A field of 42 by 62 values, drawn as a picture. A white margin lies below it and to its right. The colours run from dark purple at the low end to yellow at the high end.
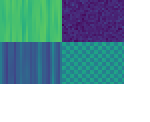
The table splits into 2 rows of 2 panels. Panel 1,1: high, streaked downward, faint in contrast. Panel 1,2: very low, fine-grained, faint in contrast. Panel 2,1: low, streaked downward. Panel 2,2: middling, checkered.
